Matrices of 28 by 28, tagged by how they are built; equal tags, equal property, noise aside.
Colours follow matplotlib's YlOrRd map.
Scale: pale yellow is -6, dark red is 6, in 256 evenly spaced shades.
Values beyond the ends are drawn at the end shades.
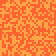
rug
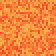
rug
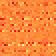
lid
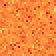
rug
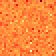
rug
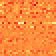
lid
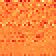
lid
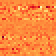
lid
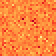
rug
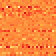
lid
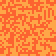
rug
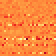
lid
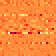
lid
